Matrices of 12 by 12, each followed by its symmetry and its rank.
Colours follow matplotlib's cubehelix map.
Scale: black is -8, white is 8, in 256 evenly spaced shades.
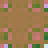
symmetric, rank one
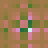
symmetric, rank one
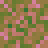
symmetric, full rank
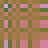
symmetric, rank one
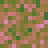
neither, full rank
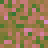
neither, full rank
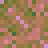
symmetric, full rank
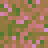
neither, full rank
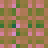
neither, rank one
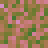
neither, full rank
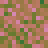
neither, full rank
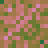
symmetric, full rank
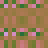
neither, rank one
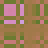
symmetric, rank one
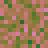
neither, full rank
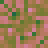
symmetric, full rank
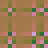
symmetric, rank one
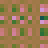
neither, rank one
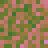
neither, full rank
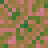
symmetric, full rank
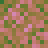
symmetric, full rank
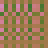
neither, rank one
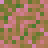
symmetric, full rank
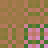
symmetric, rank one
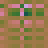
neither, rank one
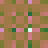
symmetric, rank one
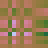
neither, rank one
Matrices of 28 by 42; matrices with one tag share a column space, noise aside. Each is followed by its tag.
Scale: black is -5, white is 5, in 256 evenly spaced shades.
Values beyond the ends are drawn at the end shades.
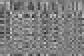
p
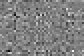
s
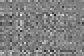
s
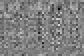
p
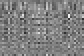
p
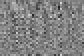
p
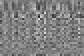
p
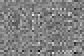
s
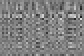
p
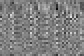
p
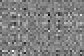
s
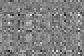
s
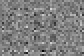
s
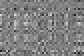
s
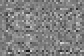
s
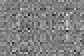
s
